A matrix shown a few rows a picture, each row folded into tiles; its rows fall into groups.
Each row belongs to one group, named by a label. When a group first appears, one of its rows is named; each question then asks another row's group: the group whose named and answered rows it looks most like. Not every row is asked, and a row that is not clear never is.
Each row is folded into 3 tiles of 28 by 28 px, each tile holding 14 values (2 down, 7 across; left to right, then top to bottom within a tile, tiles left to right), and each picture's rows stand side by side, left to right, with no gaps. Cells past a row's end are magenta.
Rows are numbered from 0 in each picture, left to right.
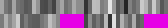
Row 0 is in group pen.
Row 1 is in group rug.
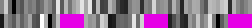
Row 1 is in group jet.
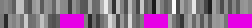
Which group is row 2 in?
jet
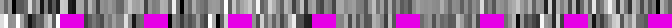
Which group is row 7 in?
jet
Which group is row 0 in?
pen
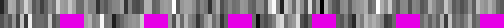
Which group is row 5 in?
rug
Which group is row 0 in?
rug
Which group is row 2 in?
jet
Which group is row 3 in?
jet
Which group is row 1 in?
pen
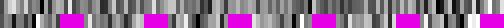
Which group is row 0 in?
rug
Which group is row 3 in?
pen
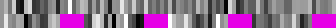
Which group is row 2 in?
pen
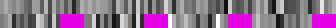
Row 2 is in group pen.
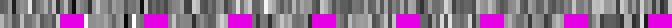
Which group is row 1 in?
pen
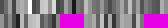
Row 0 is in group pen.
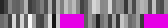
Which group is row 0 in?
rug
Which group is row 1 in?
rug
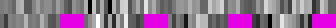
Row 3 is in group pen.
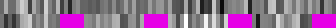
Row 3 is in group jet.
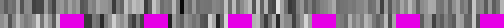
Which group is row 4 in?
rug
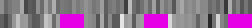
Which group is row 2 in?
pen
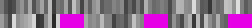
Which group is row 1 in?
pen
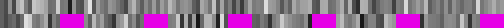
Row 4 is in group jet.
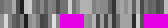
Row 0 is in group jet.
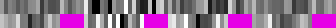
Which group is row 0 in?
pen
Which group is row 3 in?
pen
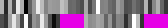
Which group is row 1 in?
pen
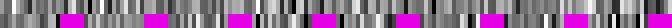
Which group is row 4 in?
jet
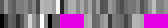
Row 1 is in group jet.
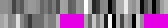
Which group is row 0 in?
pen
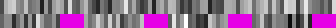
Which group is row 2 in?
pen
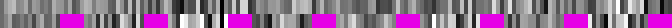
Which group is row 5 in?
rug
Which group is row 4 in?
pen
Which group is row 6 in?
jet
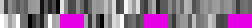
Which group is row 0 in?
pen
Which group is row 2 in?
jet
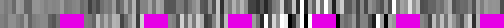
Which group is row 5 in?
rug
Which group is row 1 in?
rug
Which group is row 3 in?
rug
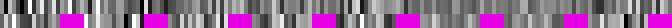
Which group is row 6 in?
jet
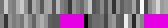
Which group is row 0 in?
jet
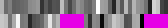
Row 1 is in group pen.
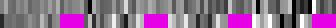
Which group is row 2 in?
pen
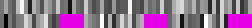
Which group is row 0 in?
jet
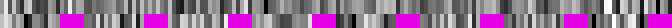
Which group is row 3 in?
pen
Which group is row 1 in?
rug
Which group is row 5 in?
rug
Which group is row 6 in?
rug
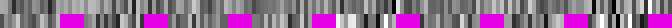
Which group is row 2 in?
rug
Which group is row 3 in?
rug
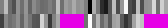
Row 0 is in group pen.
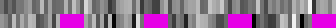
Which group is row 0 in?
rug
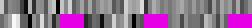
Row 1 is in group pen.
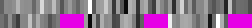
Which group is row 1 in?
jet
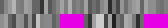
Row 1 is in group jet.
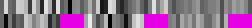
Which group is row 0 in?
jet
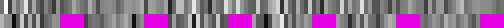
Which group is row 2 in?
rug
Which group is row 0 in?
jet
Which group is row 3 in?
jet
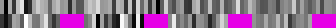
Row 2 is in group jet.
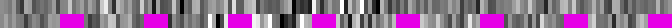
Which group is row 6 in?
rug
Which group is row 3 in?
pen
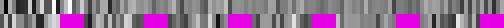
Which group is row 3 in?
jet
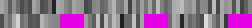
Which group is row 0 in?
pen
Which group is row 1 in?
rug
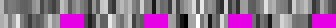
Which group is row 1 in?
jet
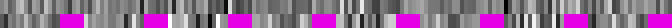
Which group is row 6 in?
rug
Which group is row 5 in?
pen
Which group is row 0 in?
jet
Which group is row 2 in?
pen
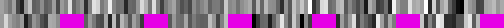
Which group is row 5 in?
jet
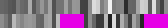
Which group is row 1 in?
rug
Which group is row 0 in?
rug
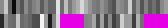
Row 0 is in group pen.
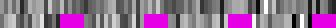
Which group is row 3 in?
pen
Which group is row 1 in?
rug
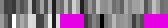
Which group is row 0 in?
rug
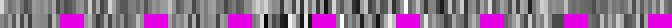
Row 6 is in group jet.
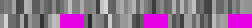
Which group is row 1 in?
jet
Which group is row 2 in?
jet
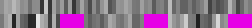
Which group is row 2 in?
pen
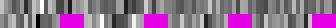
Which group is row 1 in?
pen
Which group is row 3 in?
rug
